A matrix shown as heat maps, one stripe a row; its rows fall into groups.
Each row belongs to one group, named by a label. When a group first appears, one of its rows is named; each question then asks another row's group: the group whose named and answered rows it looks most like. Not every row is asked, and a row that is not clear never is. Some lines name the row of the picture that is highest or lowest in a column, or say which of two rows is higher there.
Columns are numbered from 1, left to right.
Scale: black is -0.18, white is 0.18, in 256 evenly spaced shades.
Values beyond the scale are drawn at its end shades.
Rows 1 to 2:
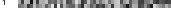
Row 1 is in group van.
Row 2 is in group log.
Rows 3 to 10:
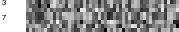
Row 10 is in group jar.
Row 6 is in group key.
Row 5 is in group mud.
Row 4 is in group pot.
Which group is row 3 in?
pot
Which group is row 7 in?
key
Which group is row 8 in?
pot
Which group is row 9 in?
van
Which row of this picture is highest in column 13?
6
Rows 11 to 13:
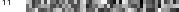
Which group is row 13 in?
van
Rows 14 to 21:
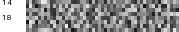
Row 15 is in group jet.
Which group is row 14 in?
jar
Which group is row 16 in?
van
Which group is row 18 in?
van
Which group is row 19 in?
jet
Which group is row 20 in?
jet
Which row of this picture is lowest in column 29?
17
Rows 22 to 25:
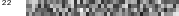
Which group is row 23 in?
pot
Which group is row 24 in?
jet
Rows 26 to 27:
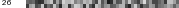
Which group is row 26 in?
key
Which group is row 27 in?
jet
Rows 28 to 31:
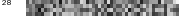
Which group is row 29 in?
key
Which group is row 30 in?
pot
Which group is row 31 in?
key
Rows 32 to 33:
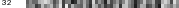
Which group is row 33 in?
log
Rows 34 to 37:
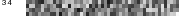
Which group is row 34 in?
key
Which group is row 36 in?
pot
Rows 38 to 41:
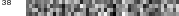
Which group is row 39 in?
mud
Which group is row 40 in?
pot
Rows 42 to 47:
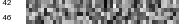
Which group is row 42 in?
log
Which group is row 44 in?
van
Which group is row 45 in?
pot
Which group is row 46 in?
jet
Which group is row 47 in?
key
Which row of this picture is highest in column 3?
45
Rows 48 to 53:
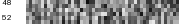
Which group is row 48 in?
van
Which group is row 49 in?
van
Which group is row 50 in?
log
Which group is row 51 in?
mud
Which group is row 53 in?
mud
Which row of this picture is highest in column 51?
53
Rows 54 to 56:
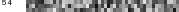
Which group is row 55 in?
jet
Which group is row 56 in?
pot
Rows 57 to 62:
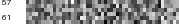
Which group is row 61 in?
mud
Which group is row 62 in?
log
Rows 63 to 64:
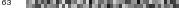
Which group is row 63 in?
jet
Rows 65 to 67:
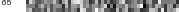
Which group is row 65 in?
jet
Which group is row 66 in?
mud
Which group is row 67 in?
mud
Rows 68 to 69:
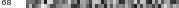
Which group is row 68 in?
van
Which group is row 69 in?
jar
